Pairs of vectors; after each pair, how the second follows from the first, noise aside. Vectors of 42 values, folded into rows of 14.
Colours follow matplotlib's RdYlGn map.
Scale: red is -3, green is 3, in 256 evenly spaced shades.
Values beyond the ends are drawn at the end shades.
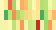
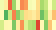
copied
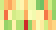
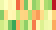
wrapped around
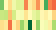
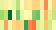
wrapped around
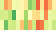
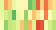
copied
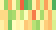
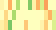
partly zeroed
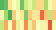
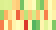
wrapped around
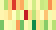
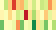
copied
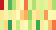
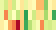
wrapped around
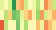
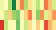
copied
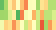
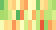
copied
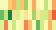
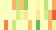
partly zeroed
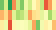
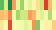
copied
